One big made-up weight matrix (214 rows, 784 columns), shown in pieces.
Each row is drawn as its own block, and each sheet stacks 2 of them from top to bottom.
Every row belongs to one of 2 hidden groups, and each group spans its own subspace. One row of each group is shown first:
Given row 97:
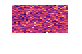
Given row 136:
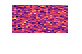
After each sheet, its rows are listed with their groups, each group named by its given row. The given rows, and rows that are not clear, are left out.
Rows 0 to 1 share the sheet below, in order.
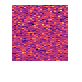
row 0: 136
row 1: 136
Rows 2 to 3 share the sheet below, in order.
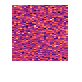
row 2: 136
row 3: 97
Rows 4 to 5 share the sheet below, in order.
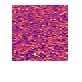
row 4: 97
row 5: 136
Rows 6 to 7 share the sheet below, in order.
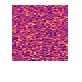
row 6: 136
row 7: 97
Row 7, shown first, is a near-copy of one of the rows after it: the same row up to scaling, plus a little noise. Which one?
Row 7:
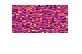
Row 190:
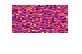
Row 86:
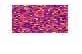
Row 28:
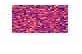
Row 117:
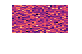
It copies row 190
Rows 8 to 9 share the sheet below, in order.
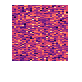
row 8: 97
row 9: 97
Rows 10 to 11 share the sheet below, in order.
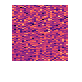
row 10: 136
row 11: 97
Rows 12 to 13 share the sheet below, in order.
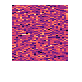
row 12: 97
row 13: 136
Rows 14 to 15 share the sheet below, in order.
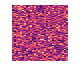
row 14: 97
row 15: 136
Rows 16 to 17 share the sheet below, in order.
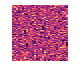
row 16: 97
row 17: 97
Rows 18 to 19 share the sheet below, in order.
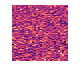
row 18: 97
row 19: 97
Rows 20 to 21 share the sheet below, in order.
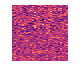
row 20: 136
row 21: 136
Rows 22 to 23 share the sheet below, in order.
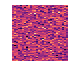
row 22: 136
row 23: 97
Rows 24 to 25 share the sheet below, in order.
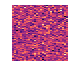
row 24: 136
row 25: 136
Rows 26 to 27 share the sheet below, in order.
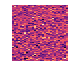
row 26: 136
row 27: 97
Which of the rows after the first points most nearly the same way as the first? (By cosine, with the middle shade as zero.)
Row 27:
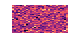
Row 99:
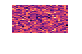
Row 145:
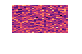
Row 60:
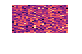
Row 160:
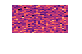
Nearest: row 99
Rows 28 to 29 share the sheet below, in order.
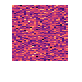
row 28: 97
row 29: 97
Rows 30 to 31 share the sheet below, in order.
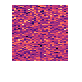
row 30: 136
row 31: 97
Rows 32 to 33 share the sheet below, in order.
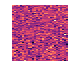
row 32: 97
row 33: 97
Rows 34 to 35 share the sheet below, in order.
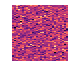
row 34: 97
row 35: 97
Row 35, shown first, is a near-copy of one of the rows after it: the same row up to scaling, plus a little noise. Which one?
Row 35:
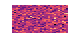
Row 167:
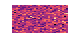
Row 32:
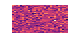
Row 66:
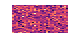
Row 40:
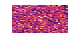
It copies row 167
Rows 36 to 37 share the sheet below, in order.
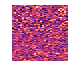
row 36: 97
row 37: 136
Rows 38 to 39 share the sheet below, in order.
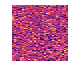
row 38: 97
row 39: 136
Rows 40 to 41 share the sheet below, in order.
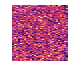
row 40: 97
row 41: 97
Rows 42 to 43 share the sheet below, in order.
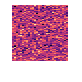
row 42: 136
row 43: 136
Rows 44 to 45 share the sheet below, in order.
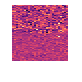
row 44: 97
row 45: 136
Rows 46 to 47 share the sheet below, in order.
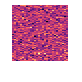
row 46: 97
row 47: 136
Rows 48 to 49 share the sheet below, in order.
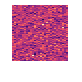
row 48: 136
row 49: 136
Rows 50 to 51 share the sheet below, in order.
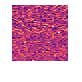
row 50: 97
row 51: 97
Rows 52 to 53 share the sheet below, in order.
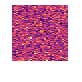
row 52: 97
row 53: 97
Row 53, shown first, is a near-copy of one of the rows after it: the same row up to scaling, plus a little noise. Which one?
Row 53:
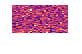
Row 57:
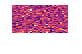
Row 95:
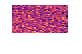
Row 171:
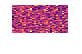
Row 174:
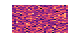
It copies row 57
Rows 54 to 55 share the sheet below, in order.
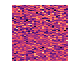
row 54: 97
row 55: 136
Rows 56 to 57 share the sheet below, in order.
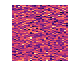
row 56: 97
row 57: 97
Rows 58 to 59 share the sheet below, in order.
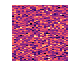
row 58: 97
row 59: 136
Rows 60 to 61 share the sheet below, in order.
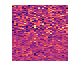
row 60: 136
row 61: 136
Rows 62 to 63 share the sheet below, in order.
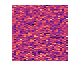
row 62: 136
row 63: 136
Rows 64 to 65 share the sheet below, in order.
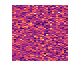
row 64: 136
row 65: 136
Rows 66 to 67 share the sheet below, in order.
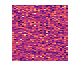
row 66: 97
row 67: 136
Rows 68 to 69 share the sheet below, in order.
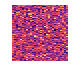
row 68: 97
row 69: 136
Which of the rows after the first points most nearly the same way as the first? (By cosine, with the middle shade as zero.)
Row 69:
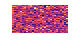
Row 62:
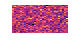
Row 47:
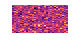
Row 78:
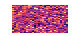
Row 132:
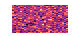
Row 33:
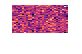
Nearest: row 78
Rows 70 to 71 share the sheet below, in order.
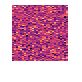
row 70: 136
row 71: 97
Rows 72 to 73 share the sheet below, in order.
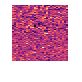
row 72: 136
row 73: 136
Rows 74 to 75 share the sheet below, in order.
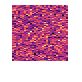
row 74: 97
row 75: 136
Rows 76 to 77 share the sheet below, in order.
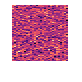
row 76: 97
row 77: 136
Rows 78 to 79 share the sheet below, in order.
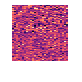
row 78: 136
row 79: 97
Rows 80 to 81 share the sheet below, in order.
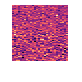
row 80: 97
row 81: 136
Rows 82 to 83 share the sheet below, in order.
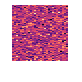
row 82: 136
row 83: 97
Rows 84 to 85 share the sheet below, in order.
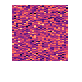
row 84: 136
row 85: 97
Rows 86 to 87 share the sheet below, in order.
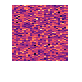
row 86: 97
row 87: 136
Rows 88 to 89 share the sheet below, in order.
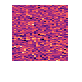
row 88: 136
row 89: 136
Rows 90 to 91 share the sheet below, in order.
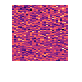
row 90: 97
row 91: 136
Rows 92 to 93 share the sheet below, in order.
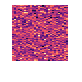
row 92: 136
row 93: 136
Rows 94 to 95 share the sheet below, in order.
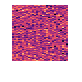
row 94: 97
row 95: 97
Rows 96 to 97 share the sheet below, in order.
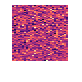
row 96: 136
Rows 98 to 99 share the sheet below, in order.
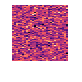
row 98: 136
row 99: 97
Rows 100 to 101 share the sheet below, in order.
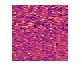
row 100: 136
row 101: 97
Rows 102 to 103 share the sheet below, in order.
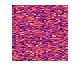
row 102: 97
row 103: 97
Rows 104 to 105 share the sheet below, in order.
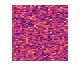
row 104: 136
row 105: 136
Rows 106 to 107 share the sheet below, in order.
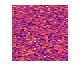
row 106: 136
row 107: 136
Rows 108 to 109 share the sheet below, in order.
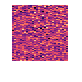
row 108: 136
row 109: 136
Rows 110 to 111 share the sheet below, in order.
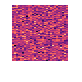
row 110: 97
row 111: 136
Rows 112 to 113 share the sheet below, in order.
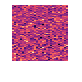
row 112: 136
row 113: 136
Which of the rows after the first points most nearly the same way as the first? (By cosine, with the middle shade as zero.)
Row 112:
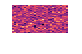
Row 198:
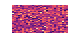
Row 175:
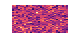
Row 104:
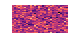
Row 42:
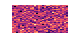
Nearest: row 42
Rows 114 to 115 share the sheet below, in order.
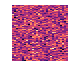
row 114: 97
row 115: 97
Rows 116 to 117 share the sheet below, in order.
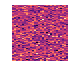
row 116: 136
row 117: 97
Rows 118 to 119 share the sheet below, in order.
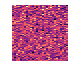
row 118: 97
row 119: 136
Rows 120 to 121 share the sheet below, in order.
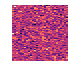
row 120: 136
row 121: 97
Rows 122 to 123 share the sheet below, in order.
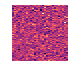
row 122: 136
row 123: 136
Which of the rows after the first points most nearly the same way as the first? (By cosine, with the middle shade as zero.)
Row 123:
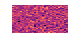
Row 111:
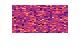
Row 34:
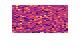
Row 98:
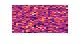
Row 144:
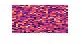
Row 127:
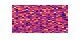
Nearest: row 98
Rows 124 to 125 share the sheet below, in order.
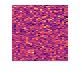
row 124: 136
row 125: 136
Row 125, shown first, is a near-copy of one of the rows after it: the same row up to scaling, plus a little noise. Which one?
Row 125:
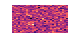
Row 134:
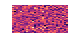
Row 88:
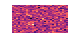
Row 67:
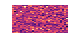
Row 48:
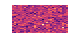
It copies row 88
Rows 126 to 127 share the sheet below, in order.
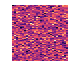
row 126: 97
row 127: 97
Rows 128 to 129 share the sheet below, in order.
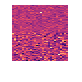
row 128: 97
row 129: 97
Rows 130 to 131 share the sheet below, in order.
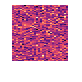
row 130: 97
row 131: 97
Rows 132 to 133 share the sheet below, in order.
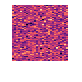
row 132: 136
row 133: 97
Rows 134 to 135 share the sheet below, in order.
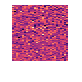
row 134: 136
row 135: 97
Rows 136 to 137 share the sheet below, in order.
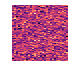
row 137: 136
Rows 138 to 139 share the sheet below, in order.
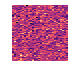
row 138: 97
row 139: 97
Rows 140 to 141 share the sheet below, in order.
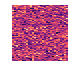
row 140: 136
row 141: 97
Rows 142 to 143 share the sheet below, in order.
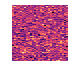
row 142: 136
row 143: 136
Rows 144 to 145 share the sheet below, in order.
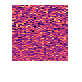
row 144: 136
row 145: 97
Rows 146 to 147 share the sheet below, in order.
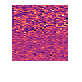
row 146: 136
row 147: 136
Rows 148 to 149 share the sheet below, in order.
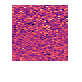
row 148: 136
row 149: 136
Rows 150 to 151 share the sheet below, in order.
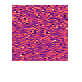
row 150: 97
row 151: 97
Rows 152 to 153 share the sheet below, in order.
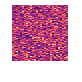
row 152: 97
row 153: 97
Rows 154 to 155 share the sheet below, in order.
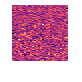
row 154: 136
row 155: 97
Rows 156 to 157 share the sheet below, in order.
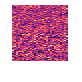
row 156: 136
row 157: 136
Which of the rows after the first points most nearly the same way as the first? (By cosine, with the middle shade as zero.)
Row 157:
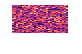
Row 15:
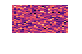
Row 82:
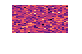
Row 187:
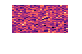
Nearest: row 82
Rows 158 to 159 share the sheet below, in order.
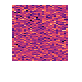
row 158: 97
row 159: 97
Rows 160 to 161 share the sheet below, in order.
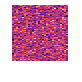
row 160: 97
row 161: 136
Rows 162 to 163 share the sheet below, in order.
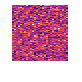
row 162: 136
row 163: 136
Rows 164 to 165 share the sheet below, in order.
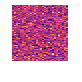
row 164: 136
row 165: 97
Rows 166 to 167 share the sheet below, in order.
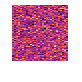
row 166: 136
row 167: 97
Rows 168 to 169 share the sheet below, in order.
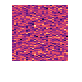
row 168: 136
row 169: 136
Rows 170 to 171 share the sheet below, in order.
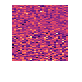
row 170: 136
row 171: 97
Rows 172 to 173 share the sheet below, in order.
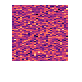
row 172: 97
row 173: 136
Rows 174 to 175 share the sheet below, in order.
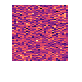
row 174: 97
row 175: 97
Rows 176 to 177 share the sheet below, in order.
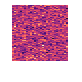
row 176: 136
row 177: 136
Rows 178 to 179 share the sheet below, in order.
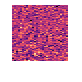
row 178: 97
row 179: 136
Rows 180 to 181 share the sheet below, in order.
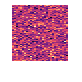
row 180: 136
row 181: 97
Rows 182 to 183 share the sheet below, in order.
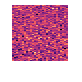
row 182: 97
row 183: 97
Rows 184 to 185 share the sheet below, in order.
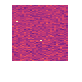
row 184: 97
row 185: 97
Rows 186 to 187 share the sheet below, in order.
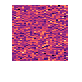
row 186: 97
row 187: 136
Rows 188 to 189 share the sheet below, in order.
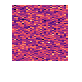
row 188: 97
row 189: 97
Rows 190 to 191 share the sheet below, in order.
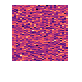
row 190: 97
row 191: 97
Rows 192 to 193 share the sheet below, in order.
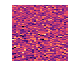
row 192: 136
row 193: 136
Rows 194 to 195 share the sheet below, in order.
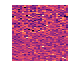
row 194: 97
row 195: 97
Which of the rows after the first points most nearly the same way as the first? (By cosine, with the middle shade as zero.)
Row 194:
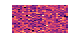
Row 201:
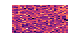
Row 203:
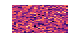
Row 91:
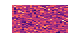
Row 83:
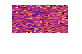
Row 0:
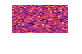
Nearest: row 83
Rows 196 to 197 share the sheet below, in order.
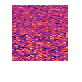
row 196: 136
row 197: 97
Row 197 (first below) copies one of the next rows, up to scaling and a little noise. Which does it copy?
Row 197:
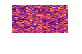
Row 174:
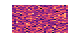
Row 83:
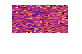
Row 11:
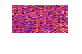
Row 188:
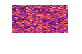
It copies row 188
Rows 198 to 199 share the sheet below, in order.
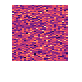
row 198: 97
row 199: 136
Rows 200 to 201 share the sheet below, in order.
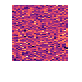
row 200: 97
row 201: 97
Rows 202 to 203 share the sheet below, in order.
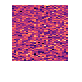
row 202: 136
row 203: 136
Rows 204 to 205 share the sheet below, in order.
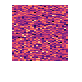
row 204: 136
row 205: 97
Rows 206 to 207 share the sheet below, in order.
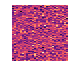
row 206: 136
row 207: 136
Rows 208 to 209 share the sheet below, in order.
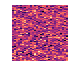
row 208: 136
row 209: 136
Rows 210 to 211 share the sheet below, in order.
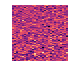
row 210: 136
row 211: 136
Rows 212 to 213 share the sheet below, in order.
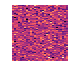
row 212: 97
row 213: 136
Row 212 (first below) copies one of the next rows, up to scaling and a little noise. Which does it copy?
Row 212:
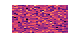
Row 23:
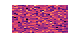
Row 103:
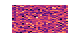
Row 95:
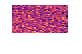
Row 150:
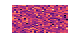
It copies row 23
